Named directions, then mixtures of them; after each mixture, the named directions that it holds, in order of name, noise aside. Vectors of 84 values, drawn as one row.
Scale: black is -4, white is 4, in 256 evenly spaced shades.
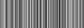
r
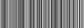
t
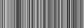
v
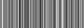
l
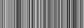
v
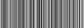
t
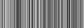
v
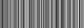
l, t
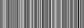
t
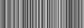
r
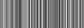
r, v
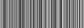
l, t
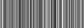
l, t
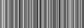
l, r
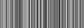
r, v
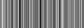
l, r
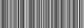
l, t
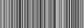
l, v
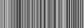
l, v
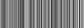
t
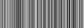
t, v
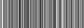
l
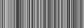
v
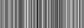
r, t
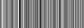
l, r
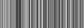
r, v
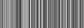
r, v
